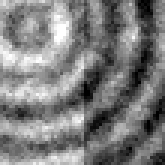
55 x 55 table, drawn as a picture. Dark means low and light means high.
The values follow a bell shape. Rings spread out from the top left. A vertical seam about 50% of the way across splits the table, and the left part is higher.
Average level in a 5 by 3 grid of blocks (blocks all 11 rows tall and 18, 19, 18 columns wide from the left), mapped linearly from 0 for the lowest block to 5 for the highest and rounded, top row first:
3 3 0 | 5 2 1 | 5 1 0 | 2 1 0 | 3 2 0
